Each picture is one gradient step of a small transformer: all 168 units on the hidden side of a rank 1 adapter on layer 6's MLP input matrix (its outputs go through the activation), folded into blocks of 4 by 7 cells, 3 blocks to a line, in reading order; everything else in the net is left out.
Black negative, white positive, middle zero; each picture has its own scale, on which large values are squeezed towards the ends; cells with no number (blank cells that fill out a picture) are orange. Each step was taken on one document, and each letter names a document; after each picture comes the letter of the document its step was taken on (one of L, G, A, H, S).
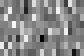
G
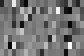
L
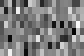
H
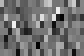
G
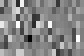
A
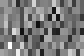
G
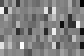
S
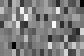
L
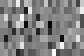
A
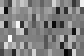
L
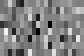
A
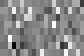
L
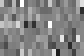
A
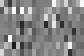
L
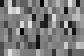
H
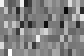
H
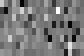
L
